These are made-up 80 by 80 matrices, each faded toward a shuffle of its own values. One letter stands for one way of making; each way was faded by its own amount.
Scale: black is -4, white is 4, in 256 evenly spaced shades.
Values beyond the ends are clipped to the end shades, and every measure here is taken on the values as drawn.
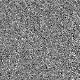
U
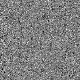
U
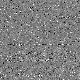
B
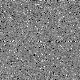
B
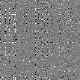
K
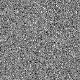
U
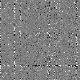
K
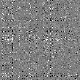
K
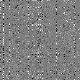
K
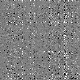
K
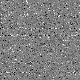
B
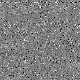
B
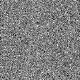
U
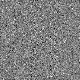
U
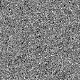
U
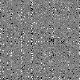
K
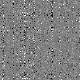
K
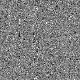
U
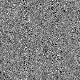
U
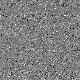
B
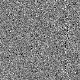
U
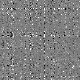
K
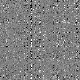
K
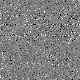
B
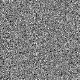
U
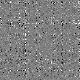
K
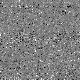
B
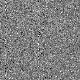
U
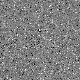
B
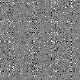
K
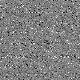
B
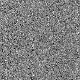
U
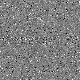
B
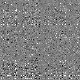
K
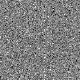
U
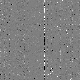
K
